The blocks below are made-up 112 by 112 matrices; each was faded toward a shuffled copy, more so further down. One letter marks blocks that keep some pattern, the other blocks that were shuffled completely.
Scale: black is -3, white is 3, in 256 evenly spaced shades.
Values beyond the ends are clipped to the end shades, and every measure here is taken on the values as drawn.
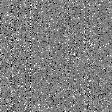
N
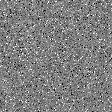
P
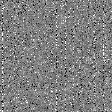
N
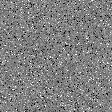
P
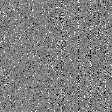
N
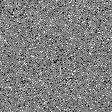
P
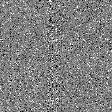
N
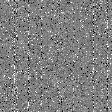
N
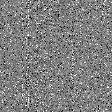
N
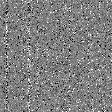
N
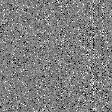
N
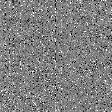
N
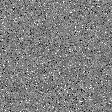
P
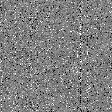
N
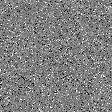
P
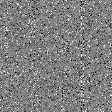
N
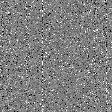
N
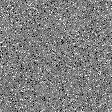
P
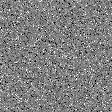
P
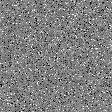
P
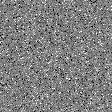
P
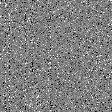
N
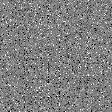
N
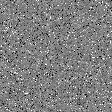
P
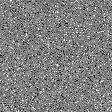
P
